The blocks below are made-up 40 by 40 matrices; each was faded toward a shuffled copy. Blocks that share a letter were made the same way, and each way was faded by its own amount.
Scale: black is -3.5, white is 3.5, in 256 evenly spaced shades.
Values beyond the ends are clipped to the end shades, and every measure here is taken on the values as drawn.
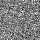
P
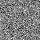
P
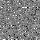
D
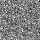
P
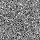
P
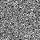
P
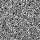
P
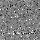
D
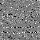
D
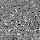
D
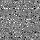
D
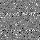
D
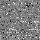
D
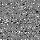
D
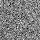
P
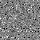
D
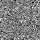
P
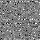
D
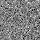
P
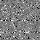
D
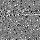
D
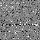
D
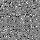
D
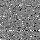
D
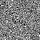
P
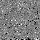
D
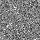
P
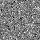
P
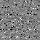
D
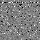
D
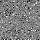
D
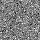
P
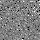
D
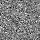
P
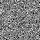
P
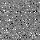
D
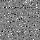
D
